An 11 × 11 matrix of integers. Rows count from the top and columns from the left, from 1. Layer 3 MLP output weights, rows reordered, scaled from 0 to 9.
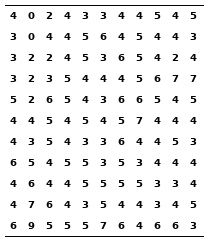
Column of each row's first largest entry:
9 6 7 10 3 8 7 1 2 2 2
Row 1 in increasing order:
0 2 3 3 4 4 4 4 4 5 5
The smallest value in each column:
3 0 2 4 3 3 4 3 3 2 3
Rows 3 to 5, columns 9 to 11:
4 2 4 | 6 7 7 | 5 4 5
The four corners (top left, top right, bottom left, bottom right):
4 5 6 3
